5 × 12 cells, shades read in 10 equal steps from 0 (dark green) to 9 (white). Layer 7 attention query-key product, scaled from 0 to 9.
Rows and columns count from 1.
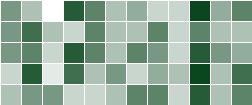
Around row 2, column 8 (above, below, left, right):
7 4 6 7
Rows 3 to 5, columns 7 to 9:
3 4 7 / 7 5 6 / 3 3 7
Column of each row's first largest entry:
3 4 3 3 4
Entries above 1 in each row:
10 12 10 10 11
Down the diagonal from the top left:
4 2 7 2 7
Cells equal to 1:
5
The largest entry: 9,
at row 1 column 3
